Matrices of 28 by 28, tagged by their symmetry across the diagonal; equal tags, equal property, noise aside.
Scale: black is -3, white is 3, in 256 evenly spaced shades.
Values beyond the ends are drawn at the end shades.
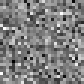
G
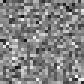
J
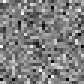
J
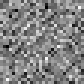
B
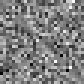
G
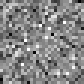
B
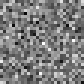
B
